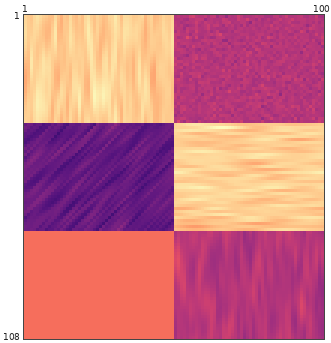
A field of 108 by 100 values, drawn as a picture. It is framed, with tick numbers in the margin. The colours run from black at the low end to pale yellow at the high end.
It is made of 3 by 2 panels. Panel 1,1: very high, streaked downward, faint in contrast. Panel 1,2: middling, fine-grained, faint in contrast. Panel 2,1: low, slanting up to the right, faint in contrast. Panel 2,2: very high, streaked across, faint in contrast. Panel 3,1: high, flat. Panel 3,2: middling, streaked downward, faint in contrast.
